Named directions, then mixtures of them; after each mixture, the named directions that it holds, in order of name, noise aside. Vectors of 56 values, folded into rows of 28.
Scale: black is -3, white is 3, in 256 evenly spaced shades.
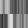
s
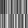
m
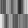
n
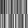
m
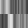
s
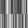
m, n, s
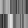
s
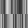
m, n, s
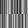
m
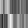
s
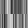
m, n, s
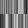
m, n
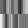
n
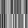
m, s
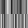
m, n, s
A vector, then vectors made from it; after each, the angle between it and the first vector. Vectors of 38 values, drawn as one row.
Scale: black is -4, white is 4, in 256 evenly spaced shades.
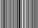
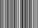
nearly opposite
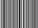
nearly parallel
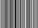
orthogonal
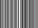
nearly opposite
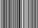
nearly parallel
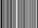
orthogonal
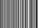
partly opposed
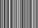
partly opposed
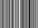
partly opposed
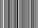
orthogonal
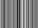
nearly parallel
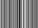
nearly parallel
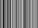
orthogonal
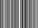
nearly opposite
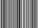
nearly parallel
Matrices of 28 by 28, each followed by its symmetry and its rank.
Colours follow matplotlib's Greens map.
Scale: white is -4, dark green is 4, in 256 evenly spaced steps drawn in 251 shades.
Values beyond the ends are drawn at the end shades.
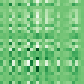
neither, rank two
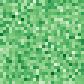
antisymmetric, full rank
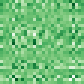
neither, rank three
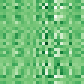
neither, rank two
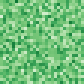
antisymmetric, full rank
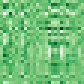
neither, rank three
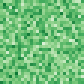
neither, full rank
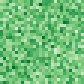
neither, full rank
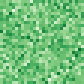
antisymmetric, full rank
